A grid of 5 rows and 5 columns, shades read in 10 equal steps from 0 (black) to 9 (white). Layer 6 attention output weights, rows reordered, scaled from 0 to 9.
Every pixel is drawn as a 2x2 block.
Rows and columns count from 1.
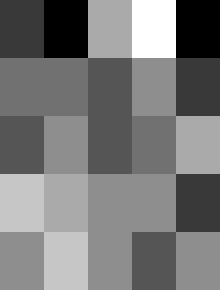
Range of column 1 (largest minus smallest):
5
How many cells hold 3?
4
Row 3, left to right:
3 5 3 4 6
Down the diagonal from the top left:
2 4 3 5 5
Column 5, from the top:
0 2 6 2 5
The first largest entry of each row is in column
4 4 5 1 2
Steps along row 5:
up down down up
